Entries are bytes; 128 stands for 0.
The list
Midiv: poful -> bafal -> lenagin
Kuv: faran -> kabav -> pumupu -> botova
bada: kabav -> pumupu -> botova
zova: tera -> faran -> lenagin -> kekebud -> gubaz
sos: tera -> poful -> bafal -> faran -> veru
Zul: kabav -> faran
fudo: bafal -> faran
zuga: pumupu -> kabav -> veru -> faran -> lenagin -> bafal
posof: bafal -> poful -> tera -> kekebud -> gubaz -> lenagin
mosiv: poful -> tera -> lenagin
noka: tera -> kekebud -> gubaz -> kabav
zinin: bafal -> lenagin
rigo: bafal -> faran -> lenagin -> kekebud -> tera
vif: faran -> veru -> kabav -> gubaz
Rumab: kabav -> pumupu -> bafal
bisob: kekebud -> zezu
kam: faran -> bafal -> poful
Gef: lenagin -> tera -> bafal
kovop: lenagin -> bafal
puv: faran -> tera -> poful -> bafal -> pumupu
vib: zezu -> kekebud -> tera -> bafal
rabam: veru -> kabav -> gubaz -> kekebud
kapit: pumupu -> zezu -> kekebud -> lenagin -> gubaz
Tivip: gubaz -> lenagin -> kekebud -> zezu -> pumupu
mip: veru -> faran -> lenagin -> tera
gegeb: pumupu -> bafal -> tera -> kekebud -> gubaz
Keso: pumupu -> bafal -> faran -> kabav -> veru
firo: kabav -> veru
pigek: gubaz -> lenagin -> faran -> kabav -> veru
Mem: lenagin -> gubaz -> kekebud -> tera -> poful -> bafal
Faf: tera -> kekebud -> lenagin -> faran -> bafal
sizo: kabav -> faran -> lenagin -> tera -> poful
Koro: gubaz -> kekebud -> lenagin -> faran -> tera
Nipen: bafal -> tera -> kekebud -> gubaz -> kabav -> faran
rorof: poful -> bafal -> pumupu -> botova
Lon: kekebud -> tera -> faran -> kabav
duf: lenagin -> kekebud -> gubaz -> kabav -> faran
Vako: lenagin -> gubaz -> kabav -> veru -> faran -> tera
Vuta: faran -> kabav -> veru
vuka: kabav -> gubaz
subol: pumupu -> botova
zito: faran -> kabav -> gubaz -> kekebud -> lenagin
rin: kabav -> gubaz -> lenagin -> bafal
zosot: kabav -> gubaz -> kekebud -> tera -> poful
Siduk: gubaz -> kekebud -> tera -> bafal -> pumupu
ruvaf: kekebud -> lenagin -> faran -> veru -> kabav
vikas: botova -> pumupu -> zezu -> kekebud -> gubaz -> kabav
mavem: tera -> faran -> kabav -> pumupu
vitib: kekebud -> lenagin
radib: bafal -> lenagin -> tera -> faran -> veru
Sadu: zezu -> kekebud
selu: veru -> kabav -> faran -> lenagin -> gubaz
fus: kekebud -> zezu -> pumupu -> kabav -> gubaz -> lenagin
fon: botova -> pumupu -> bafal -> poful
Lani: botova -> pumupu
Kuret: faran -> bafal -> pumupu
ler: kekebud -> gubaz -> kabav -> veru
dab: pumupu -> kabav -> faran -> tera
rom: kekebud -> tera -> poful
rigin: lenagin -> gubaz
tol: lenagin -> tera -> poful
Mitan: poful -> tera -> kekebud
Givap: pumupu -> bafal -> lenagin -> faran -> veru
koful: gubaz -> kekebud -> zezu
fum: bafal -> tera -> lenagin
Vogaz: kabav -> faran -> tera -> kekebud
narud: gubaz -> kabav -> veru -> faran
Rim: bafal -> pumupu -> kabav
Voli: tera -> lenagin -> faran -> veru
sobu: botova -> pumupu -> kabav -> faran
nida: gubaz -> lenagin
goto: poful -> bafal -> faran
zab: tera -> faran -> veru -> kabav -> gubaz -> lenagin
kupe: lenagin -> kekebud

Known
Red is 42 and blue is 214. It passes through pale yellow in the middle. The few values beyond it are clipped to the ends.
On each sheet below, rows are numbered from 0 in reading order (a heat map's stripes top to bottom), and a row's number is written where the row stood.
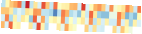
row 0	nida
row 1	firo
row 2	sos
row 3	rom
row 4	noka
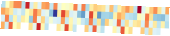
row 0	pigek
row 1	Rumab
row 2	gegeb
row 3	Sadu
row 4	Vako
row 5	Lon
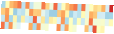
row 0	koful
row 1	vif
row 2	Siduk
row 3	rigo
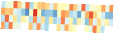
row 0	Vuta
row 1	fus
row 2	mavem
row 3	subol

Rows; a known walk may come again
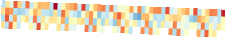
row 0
rabam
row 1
rigin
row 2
Mitan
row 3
koful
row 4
subol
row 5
Koro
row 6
kam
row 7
pigek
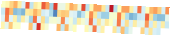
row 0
Faf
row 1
rin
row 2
puv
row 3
duf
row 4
ruvaf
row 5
rom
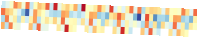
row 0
Kuv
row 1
goto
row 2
zinin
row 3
zova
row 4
Keso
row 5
Sadu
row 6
zab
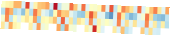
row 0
sos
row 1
mosiv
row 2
vif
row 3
Givap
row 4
vitib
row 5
Lon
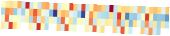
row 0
fum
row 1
zuga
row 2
sizo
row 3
Mem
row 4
vib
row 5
fus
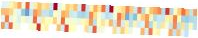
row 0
Kuret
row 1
kovop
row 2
rigo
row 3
Midiv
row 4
noka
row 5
Tivip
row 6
ler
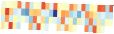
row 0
gegeb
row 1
Zul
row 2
mavem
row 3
narud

